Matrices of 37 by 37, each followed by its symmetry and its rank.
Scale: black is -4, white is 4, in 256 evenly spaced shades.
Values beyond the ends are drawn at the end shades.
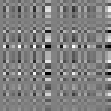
neither, rank one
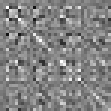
symmetric, rank five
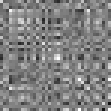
symmetric, rank three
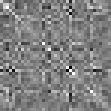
symmetric, rank five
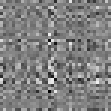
neither, rank three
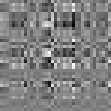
neither, rank two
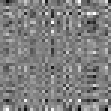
neither, rank three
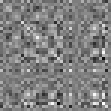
symmetric, rank three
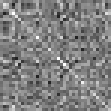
symmetric, rank five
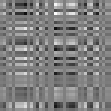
neither, rank one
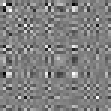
symmetric, rank three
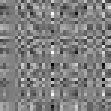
neither, rank two
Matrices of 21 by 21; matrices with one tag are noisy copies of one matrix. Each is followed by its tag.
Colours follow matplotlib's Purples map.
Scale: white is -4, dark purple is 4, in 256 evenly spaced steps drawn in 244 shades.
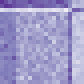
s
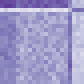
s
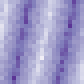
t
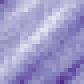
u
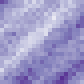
u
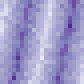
t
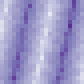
t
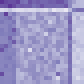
s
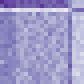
s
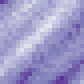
u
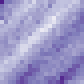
u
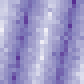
t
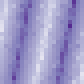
t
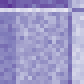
s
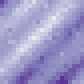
u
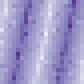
t
